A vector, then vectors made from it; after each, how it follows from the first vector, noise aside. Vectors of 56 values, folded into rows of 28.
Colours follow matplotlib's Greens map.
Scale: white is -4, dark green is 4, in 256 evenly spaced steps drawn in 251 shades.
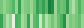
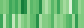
wrapped around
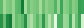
wrapped around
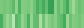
shrunk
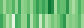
copied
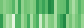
copied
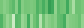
shrunk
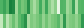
wrapped around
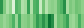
wrapped around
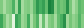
copied
